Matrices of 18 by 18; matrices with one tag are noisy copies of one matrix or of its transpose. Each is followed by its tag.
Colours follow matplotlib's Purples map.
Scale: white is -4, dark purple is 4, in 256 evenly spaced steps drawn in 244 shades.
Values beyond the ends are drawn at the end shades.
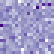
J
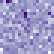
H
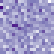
H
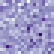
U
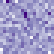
H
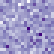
U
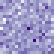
U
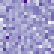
J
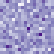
U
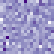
J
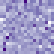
J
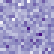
U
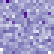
H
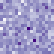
U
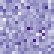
U
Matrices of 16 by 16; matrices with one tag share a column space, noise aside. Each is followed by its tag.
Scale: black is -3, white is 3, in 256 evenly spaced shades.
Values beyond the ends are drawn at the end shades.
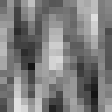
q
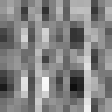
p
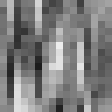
q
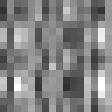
p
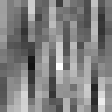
q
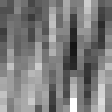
q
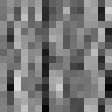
p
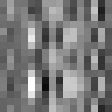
p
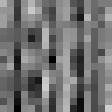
p
